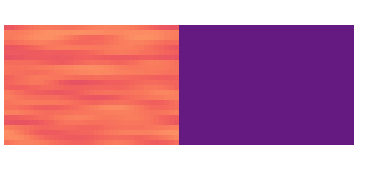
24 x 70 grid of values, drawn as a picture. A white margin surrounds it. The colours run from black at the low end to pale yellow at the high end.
It is made of 1 by 2 panels. Panel 1,1: high, streaked across, faint in contrast. Panel 1,2: low, flat.
